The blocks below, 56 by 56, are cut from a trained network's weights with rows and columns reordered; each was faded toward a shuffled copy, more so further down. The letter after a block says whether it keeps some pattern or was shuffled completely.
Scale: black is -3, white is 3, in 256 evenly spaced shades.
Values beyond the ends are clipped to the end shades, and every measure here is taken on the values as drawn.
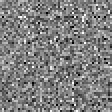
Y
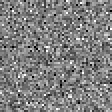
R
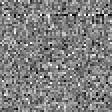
Y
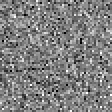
R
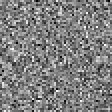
Y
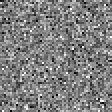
R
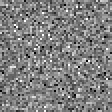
R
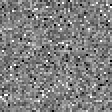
R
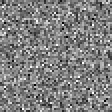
R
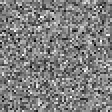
R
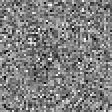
Y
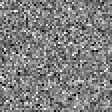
R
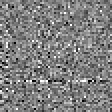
Y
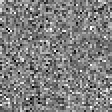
Y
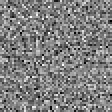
Y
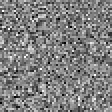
Y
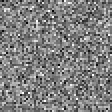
R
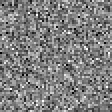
R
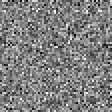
Y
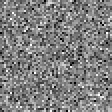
R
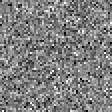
R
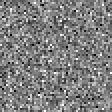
R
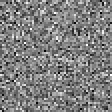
Y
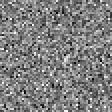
R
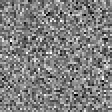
Y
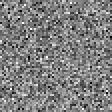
R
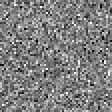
R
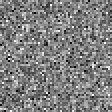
R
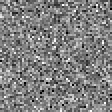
R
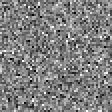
R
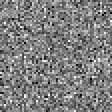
Y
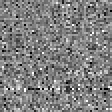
Y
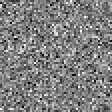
R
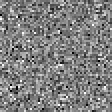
Y
